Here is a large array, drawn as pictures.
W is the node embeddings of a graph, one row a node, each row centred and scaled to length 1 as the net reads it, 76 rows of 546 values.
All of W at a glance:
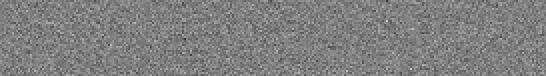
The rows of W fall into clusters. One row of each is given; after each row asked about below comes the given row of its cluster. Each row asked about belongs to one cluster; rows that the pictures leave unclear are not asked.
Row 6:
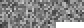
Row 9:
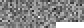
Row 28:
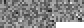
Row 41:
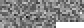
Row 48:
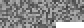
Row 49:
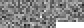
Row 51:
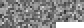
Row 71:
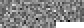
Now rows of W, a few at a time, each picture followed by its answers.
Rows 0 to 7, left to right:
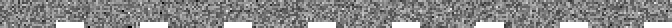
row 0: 49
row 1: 71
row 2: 51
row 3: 28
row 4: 6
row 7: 41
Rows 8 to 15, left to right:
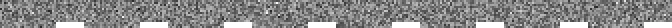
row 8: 28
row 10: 48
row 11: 41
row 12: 51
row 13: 49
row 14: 71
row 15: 28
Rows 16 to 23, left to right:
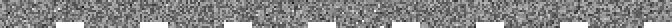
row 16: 48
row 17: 28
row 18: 49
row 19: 9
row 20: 71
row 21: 49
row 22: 51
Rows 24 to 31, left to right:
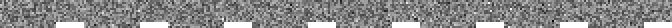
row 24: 28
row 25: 48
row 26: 28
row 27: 6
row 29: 49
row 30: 6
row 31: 51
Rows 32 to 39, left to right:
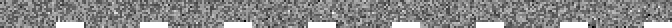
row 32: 28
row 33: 28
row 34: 9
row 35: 41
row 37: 49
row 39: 6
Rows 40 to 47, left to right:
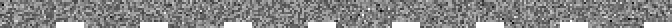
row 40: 51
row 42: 51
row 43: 48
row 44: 6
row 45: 28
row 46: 49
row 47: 41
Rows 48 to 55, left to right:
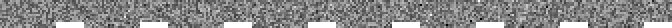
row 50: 9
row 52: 49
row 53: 9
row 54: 51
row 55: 71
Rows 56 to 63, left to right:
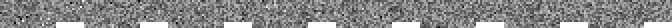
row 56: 41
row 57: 48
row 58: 49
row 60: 9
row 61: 51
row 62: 41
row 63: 51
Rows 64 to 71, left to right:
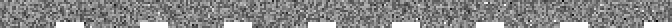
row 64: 71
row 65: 48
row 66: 49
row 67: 51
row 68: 28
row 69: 28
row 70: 9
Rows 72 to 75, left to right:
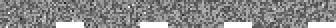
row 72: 48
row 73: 48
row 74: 9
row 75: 51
